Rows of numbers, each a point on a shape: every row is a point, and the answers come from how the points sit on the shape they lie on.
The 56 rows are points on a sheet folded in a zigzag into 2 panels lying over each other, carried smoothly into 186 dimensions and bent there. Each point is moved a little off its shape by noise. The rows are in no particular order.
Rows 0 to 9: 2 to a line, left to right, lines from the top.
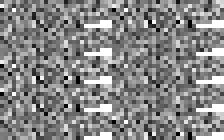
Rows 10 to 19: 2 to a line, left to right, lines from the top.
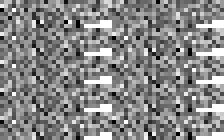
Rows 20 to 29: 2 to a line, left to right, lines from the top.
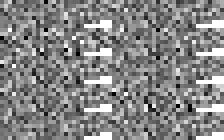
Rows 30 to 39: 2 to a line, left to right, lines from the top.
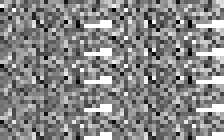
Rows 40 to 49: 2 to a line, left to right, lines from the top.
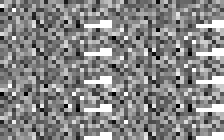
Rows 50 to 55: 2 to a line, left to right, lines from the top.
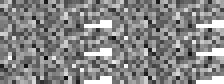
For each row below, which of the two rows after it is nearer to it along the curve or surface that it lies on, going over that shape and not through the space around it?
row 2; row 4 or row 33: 33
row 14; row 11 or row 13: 11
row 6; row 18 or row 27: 27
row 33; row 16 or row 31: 31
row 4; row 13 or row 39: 13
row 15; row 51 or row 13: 51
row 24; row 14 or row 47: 47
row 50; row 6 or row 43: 43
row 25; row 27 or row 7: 7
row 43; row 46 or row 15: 15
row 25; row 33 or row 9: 33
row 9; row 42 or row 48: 48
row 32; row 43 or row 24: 24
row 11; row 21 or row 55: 55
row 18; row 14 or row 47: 14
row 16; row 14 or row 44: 44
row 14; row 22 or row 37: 37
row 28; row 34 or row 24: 24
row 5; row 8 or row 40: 40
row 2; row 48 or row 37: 37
